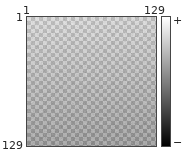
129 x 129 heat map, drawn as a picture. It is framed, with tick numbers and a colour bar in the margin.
Slope: up to the top. Mirror symmetry: none. Grain: checkered. Average level on the scale: 70%.
